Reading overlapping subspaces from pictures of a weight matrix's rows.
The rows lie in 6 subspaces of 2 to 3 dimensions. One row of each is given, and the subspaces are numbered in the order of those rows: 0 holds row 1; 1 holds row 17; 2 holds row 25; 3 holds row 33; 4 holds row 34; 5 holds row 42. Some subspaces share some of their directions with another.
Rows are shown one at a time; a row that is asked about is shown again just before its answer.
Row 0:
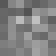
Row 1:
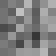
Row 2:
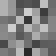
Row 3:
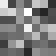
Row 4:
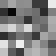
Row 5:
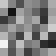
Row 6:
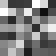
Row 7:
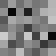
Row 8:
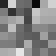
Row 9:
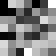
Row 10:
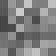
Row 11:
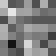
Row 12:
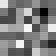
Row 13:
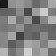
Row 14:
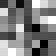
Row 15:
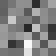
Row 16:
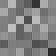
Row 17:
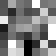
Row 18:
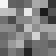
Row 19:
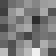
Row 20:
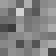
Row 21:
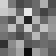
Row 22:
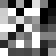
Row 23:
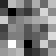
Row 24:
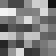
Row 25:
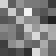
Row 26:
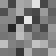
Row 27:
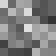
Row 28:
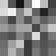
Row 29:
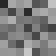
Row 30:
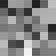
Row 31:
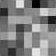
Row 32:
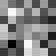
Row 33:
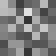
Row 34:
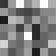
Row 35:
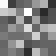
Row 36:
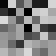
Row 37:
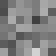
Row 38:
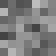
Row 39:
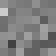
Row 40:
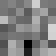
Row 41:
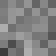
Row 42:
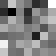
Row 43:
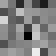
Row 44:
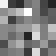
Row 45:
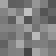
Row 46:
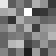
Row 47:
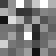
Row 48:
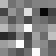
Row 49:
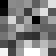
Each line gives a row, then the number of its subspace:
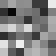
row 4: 5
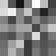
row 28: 2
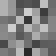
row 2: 3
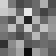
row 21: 3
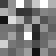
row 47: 4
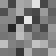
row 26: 3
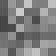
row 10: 0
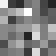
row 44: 4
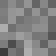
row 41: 1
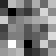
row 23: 1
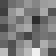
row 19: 0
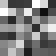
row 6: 2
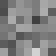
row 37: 0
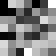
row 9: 5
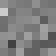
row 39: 5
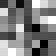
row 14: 2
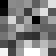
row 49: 0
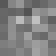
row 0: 2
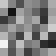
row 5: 5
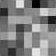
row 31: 2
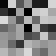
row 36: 4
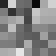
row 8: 3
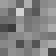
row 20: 0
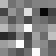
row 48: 5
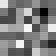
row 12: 5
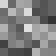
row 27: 2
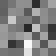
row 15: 1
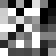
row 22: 0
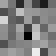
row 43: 4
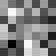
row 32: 1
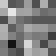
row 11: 1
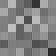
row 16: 3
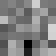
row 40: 1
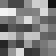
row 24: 5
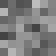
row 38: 2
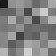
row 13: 0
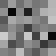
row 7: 5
